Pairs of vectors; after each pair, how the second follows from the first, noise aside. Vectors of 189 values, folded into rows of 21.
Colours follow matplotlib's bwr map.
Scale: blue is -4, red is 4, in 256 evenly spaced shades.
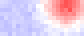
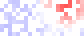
partly zeroed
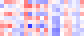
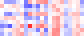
negated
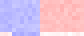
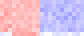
negated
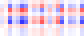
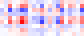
negated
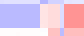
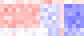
negated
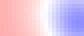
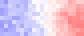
negated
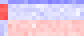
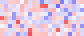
shuffled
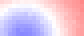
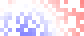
partly zeroed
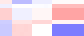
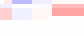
partly zeroed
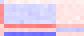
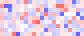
shuffled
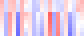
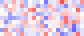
shuffled
